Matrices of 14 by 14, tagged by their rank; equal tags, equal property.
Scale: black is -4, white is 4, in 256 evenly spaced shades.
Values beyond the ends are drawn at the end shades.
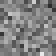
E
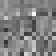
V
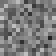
E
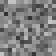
E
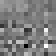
V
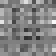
V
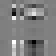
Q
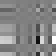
Q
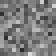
E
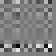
Q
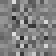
V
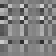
Q
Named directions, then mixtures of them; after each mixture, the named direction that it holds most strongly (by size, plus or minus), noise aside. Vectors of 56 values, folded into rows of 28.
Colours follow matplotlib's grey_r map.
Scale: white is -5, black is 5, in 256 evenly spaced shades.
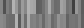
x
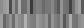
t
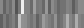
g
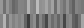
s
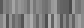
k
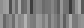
t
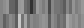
x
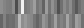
g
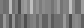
t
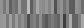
s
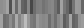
t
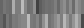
s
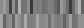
t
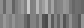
s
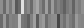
g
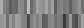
s
